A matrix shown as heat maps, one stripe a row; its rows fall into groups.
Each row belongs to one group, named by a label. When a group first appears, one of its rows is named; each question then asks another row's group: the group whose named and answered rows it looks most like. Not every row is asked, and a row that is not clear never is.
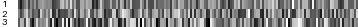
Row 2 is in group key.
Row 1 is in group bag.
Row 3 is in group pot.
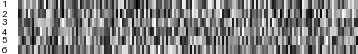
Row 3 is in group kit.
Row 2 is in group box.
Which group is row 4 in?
bag
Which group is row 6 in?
key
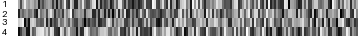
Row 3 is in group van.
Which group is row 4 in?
kit
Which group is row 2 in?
bag
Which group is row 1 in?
box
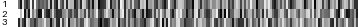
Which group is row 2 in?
van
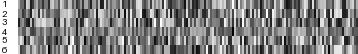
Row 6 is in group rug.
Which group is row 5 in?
van
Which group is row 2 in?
rug
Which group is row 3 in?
kit
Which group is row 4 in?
pot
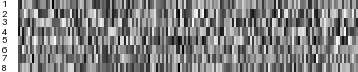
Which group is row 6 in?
box
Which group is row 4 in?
pot
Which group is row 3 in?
kit
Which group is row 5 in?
rug
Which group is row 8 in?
box
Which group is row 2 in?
box
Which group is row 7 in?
key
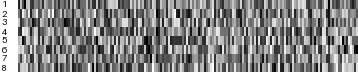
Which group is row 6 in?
van
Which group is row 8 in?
box
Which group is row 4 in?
box
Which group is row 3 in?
key
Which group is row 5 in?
rug
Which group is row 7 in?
box
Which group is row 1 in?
pot
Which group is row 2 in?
box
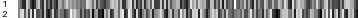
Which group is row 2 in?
van
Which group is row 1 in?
pot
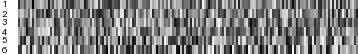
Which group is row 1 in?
key
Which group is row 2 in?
van
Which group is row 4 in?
kit
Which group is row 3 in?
kit
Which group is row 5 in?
rug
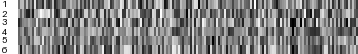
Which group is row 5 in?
key
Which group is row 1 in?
van
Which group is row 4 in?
kit
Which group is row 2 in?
kit
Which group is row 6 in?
key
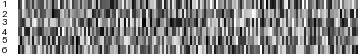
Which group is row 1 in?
box
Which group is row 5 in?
key
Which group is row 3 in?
rug
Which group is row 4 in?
van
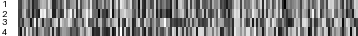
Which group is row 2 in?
bag
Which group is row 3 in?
rug
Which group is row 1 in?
bag
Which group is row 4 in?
bag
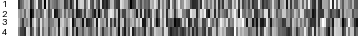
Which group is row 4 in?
rug
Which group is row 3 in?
rug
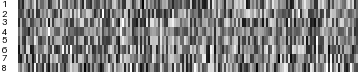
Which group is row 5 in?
key
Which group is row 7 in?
key
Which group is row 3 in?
key
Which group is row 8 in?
van
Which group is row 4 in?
kit
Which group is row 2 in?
bag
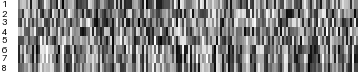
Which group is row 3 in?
bag
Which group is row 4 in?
van
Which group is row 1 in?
box
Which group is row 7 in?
kit
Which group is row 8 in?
kit
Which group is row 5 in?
bag
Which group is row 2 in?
rug
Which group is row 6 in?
kit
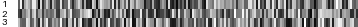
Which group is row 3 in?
rug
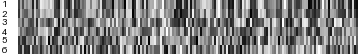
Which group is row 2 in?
kit
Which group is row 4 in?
kit
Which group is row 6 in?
van
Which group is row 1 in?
kit
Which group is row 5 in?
key
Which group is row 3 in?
rug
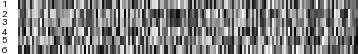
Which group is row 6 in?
van
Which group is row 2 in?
rug
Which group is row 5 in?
kit
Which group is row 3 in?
rug
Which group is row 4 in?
key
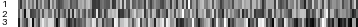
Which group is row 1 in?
bag
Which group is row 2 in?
pot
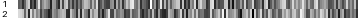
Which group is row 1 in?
pot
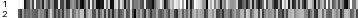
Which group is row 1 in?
van
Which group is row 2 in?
bag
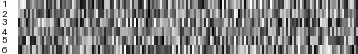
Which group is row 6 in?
bag
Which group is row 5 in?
pot
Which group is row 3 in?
kit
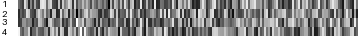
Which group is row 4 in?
rug
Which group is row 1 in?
bag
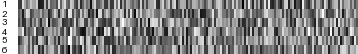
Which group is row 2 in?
rug
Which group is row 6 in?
box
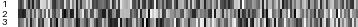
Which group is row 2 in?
key
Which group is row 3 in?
box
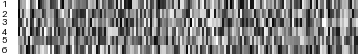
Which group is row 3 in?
box
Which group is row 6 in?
kit
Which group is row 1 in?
box
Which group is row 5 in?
van
